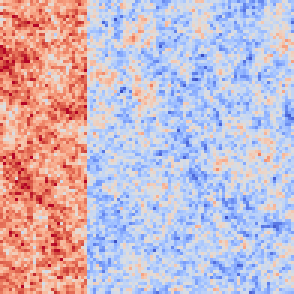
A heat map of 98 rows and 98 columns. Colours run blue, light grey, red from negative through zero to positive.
The field is mottled with small blotches. Overall the values sit about 50% of the way up the scale. A vertical seam about 30% of the way across splits the table, and the left part is higher.
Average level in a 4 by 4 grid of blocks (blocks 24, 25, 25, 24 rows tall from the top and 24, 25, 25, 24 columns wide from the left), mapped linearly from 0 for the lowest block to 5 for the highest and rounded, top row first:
5 2 0 0 / 5 2 0 0 / 5 1 0 1 / 5 1 0 0
